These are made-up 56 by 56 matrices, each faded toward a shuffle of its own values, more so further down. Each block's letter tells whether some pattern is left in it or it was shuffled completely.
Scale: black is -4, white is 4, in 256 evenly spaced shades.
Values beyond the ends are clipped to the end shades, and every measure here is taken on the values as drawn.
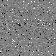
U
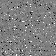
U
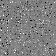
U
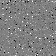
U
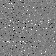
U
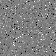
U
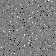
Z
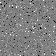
Z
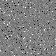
Z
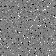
U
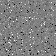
U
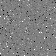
Z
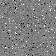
U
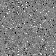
U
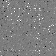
U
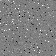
Z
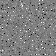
U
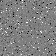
Z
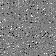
U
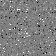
U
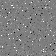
Z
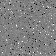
Z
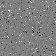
Z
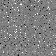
U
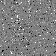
U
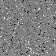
Z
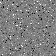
Z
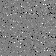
U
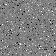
Z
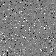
U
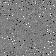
U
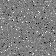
Z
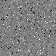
Z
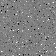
Z
